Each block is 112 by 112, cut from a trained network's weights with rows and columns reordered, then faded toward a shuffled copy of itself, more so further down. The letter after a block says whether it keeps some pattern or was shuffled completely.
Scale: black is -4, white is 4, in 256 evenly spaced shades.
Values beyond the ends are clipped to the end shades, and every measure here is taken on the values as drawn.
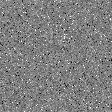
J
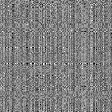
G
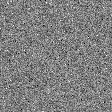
J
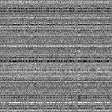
G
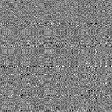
G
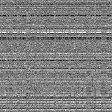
G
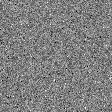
J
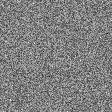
J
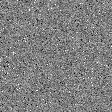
J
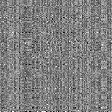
G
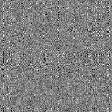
G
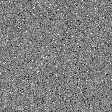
J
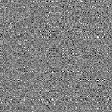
G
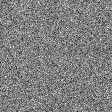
J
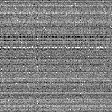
G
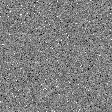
J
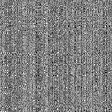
G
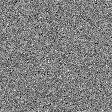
J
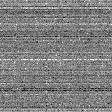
G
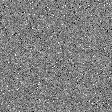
J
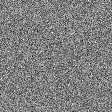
J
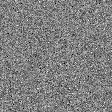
J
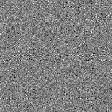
G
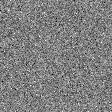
J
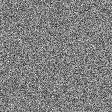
J
